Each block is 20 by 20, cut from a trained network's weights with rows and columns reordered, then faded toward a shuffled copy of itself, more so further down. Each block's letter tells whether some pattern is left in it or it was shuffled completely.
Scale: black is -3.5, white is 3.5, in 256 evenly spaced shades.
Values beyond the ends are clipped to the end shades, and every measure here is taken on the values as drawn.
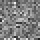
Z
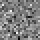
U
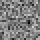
U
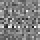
Z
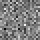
Z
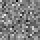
U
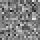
U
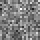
Z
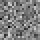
Z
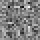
Z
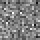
U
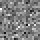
U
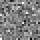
U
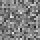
U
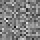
Z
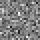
U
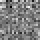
Z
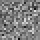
Z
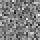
U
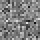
U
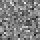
U
